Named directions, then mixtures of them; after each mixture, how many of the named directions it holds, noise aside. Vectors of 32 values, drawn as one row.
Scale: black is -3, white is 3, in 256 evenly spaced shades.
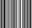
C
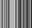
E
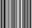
one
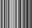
two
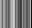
two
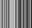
one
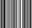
one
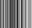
two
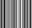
one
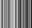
one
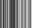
one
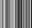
two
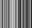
one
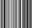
two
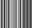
two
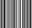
one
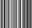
two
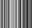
two
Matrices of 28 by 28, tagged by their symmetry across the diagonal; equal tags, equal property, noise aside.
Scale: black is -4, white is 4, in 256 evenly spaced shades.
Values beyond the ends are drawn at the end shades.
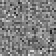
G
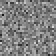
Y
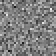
G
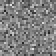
G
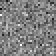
Y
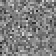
G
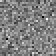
Y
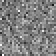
Y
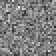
Y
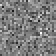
Y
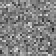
Y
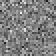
Y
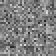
G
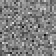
Y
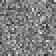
Y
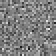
G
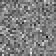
Y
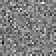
G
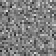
G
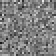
G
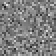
G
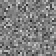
G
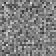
G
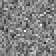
Y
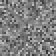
G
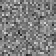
Y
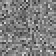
Y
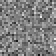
G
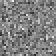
Y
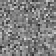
G
